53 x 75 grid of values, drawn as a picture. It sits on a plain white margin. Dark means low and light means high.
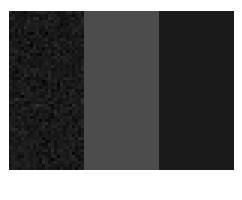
It is made of 1 by 3 panels. Panel 1,1: very low, fine-grained, faint in contrast. Panel 1,2: low, flat. Panel 1,3: very low, flat.
